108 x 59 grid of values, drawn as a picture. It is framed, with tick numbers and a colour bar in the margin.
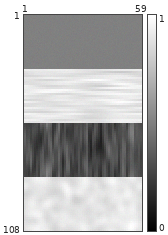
It is made of 4 by 1 panels. Panel 1,1: middling, flat. Panel 2,1: very high, streaked across, faint in contrast. Panel 3,1: low, streaked downward. Panel 4,1: very high, blotchy, faint in contrast.
